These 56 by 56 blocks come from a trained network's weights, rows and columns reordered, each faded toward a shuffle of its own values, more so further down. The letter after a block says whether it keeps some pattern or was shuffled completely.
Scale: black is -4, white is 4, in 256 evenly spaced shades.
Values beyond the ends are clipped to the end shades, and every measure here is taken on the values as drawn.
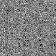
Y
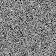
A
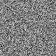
A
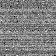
Y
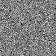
A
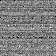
Y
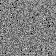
A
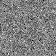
A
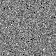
A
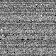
Y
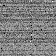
Y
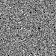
Y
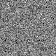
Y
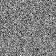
Y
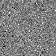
Y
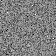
A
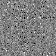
Y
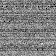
Y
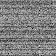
Y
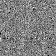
Y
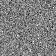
A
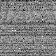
Y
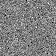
A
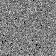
A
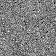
A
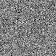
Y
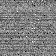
Y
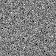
A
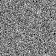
A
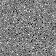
A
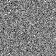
A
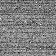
Y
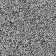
A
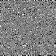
Y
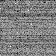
Y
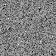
A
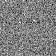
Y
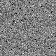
A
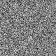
A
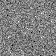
A
